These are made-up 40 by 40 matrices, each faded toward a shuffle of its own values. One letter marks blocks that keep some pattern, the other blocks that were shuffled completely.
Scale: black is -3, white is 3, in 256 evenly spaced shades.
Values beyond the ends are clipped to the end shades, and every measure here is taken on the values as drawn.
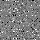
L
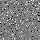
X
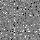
L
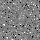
X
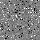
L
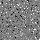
X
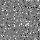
L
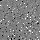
X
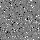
X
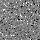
X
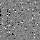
L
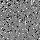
X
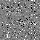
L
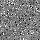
X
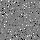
X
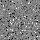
X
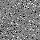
X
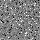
X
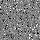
X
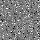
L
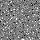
X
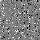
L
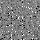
L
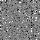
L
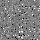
L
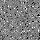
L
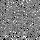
L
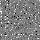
L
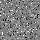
X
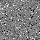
X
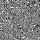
X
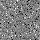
X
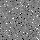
X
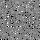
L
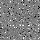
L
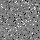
X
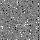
L
